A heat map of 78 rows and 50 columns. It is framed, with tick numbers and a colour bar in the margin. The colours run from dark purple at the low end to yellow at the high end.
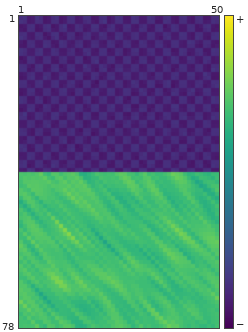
The table splits into 2 rows of 1 panel. Panel 1,1: very low, checkered, faint in contrast. Panel 2,1: high, slanting down to the right, faint in contrast.
